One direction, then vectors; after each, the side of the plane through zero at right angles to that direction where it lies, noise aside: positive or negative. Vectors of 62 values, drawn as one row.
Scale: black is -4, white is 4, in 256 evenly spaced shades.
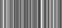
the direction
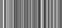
positive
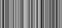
negative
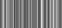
positive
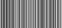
negative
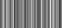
positive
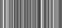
positive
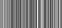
positive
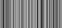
negative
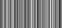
positive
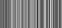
negative
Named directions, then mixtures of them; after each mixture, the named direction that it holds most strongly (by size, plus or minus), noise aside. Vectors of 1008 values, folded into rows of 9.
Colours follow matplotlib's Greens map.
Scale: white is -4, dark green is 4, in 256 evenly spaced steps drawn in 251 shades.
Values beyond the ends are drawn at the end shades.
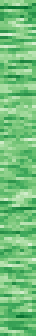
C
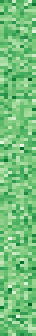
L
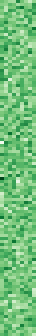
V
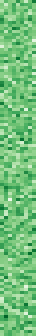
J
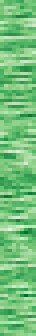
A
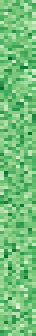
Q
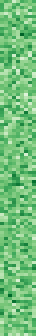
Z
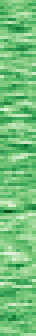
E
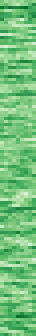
C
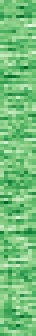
A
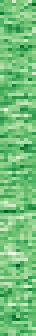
E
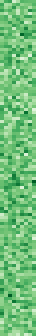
Z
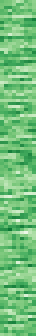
A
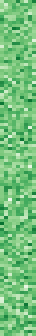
J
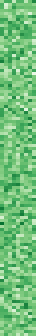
Z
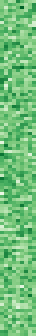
V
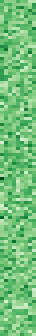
V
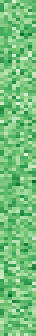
Z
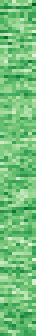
C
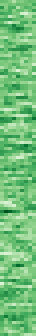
E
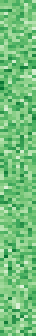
Q
